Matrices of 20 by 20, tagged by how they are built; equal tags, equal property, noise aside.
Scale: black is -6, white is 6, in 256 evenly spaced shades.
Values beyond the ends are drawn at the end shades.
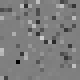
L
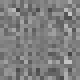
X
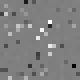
L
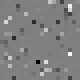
L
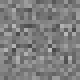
X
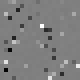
L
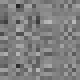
X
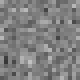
X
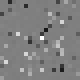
L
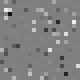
L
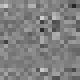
X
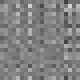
X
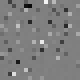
L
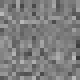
X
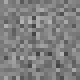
X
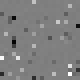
L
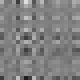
X
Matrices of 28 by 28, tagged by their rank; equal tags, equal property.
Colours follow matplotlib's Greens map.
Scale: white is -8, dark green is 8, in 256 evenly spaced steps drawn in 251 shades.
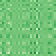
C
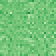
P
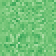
P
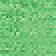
P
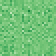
P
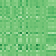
C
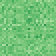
P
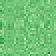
P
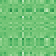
C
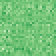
P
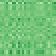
C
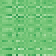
C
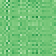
C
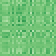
C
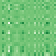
C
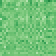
P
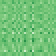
C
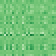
C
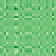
C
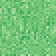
P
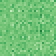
P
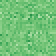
P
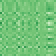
C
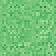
P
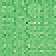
P
